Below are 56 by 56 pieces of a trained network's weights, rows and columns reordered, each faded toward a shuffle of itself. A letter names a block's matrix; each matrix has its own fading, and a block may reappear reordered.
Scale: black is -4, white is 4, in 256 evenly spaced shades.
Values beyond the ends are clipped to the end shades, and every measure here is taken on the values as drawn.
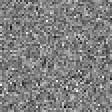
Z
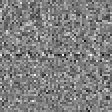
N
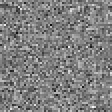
Z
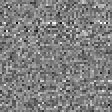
N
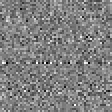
N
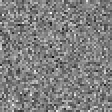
Z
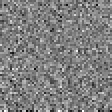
N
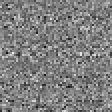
N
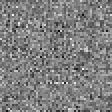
N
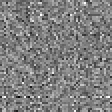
N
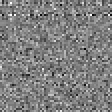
N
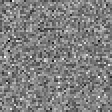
Z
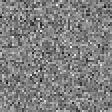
Z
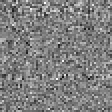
N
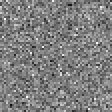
Z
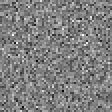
Z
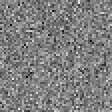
Z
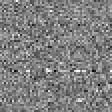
N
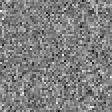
Z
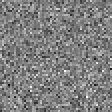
Z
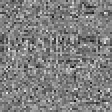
N
